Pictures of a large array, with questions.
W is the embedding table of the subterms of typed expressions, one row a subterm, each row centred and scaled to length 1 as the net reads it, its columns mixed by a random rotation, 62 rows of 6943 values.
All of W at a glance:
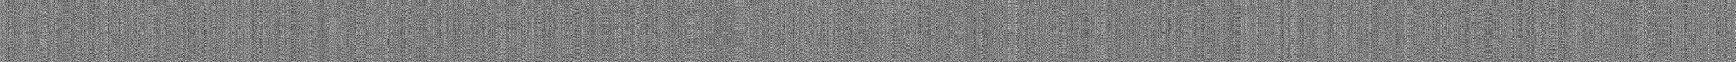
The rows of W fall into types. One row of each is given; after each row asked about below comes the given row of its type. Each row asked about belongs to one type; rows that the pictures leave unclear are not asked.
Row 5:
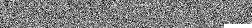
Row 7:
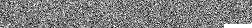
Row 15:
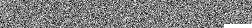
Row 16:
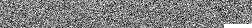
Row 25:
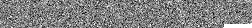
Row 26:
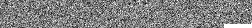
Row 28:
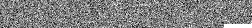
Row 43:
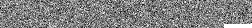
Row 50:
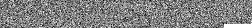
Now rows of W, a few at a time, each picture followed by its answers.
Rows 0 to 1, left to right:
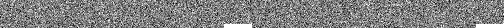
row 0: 7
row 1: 28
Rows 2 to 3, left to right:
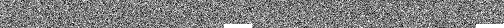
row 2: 5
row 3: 50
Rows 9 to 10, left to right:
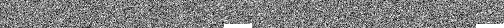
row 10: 15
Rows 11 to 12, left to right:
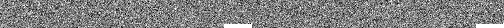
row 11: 26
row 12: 26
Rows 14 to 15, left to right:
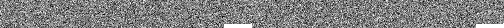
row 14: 16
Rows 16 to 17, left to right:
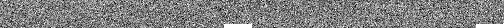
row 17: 50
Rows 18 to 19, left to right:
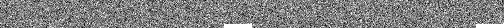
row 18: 43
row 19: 7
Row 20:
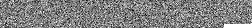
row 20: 50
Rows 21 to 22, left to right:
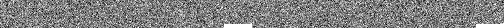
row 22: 7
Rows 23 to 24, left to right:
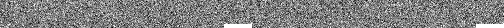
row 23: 7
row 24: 5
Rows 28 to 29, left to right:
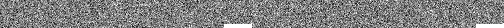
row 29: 5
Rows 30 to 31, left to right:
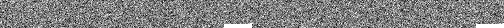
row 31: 43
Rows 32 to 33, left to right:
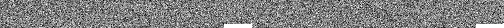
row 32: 50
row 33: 50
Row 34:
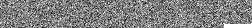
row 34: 26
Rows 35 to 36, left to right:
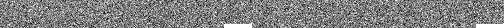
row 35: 7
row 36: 16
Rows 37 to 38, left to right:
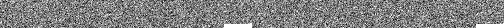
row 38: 15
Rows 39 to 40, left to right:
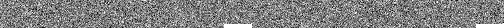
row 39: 26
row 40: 43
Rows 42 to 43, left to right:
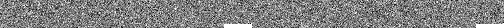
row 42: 26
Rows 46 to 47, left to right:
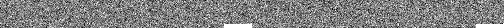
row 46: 43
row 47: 50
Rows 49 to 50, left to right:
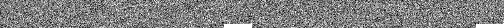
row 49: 28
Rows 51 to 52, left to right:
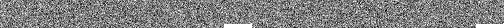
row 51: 5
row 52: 26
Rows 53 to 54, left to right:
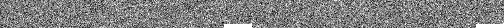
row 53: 28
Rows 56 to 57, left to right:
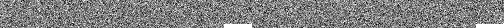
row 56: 5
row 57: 16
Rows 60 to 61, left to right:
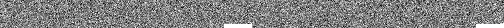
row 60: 5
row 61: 7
